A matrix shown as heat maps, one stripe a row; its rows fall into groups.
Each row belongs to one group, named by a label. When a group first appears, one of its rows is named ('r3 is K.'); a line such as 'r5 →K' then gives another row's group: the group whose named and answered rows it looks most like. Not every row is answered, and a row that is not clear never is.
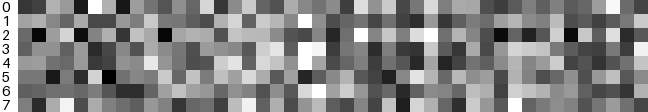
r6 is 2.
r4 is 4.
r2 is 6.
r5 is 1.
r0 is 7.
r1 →4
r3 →4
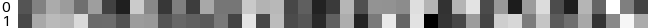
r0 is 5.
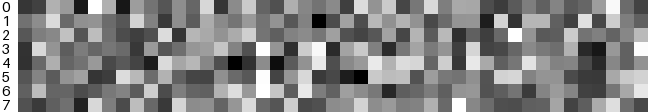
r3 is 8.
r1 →5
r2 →1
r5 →4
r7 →7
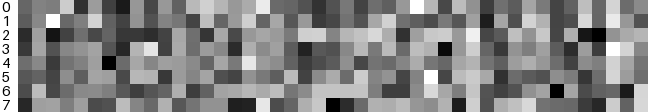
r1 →5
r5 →7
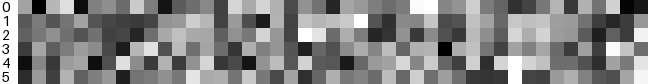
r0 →6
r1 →2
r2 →2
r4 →4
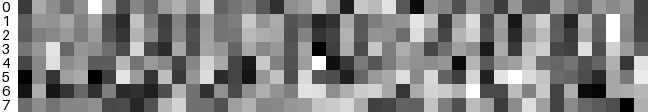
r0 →7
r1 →5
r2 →5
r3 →5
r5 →4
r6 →8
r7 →2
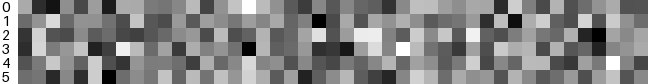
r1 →5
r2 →8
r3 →4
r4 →5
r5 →1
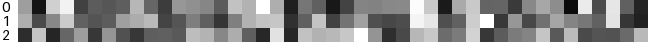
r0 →6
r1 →6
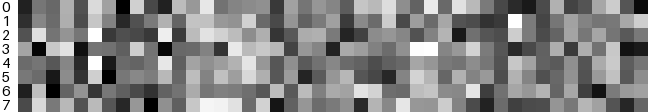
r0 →7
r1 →1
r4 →1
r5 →1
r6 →8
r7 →1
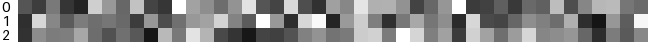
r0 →7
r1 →8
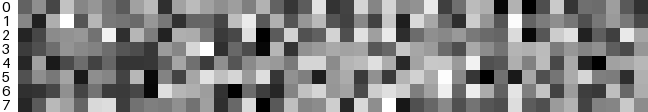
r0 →6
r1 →6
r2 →7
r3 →2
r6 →2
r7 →7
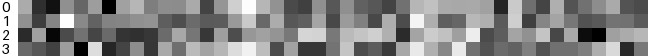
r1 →6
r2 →8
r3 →1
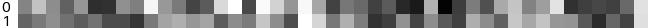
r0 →4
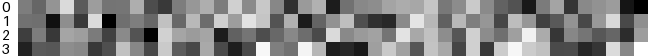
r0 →6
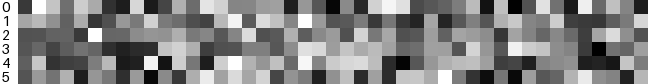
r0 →5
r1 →4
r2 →7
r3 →2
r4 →8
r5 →1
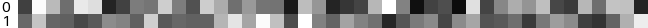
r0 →5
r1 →8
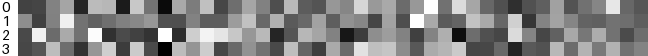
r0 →7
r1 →6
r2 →1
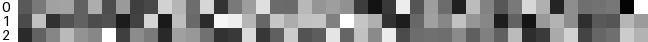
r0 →2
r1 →8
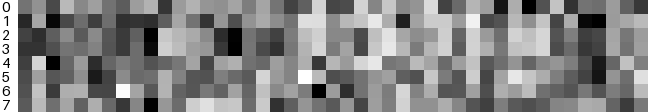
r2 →2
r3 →2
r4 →8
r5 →4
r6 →4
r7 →1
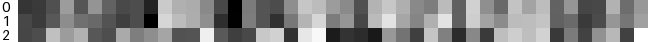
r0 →2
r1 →2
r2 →4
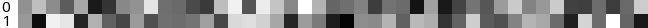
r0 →4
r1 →6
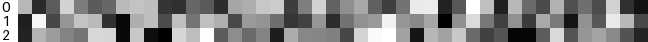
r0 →6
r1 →5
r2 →7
